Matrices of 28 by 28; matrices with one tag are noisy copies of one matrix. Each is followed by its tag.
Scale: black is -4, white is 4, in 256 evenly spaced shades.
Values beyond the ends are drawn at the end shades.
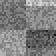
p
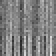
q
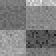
p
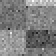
p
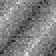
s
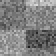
p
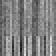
q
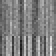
q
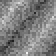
s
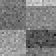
p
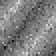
s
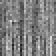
q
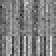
q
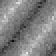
s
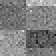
p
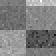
p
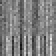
q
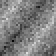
s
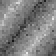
s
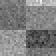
p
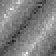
s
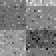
p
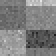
p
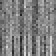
q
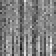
q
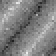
s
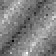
s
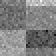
p
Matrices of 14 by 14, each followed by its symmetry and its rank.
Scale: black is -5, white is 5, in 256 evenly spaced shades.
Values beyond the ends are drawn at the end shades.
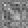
symmetric, rank three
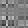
neither, rank one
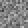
neither, full rank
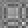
symmetric, rank two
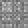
symmetric, rank three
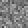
neither, full rank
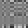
neither, rank one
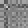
symmetric, rank two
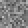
neither, full rank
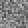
neither, full rank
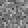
neither, full rank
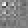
symmetric, rank two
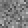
symmetric, full rank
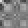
symmetric, rank two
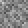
symmetric, full rank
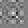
symmetric, rank two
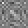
symmetric, rank three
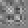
symmetric, rank three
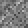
symmetric, full rank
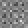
symmetric, rank three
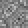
symmetric, full rank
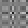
neither, rank one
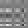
neither, rank one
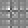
symmetric, rank two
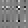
neither, rank one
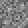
symmetric, full rank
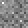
symmetric, rank three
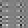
neither, rank one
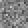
neither, full rank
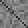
symmetric, full rank
